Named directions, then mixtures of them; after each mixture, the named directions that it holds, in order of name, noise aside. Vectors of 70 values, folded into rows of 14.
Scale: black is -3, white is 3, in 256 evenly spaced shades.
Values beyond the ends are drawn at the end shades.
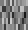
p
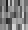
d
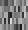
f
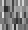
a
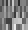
a, d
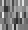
a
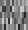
p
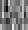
a, d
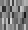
p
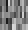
d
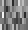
a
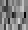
d, p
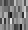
f
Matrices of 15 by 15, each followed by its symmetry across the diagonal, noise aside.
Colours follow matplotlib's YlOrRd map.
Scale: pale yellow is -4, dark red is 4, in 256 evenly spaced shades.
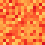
symmetric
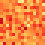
antisymmetric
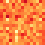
neither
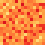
symmetric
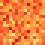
neither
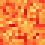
symmetric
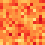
antisymmetric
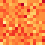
antisymmetric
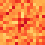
symmetric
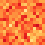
symmetric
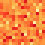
antisymmetric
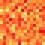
neither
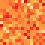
symmetric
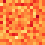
antisymmetric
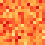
neither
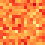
neither
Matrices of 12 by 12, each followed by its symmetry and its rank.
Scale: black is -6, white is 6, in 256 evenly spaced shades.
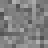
antisymmetric, full rank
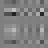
neither, rank one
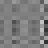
neither, rank one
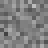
antisymmetric, full rank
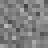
antisymmetric, full rank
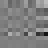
neither, rank one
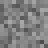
neither, full rank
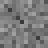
symmetric, full rank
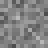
symmetric, full rank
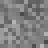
antisymmetric, full rank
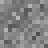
symmetric, full rank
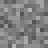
neither, full rank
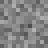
neither, full rank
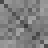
symmetric, full rank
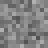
neither, full rank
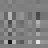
neither, rank one
